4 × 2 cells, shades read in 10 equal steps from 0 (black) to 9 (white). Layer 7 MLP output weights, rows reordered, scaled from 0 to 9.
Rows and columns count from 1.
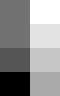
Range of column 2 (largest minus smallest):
3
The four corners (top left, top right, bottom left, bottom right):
4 9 0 6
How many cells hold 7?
1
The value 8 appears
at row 2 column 2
